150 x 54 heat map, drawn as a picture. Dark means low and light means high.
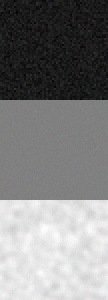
The table splits into 3 rows of 1 panel. Panel 1,1: very low, fine-grained, faint in contrast. Panel 2,1: middling, flat. Panel 3,1: very high, blotchy, faint in contrast.
